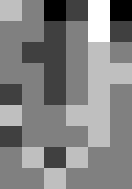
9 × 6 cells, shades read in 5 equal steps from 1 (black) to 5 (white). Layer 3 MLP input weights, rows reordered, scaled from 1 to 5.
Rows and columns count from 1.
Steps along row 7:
up same same up down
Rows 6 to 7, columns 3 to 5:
3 4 4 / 3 3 4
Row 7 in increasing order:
2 3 3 3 3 4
